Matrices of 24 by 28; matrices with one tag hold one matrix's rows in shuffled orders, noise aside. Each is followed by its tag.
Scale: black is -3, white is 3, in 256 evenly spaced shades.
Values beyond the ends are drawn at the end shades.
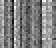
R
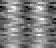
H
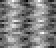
H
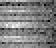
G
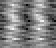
H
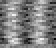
H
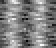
H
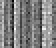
R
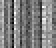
R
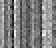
R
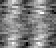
H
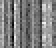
R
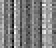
R
